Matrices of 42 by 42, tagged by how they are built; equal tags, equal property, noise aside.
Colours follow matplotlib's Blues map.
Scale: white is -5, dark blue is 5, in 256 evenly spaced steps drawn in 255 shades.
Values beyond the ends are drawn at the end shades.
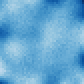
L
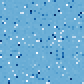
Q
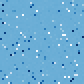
Q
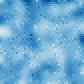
L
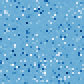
Q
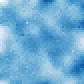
L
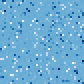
Q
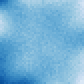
L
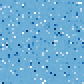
Q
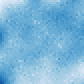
L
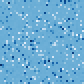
Q
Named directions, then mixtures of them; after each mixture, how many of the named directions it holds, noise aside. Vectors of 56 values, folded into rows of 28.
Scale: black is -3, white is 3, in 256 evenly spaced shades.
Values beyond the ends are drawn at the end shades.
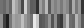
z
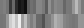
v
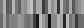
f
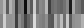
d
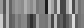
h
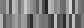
three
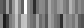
two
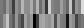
two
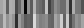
one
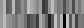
three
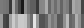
two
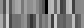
one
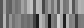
one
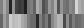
two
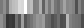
three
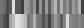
three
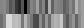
two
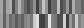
one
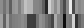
two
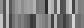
one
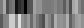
two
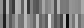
two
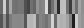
one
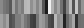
two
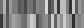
one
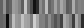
three
